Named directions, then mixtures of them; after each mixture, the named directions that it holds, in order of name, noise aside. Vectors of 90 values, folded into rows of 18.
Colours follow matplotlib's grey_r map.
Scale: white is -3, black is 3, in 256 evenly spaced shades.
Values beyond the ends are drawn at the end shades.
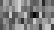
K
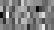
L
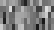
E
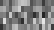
E, K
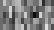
E, K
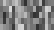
E, K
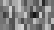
E, K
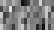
E, L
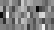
L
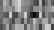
K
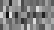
K, L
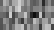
K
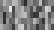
E, K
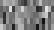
E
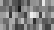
K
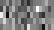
L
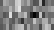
K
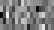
L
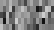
E, L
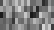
K, L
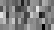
K, L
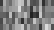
K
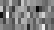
L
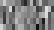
E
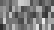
E, K
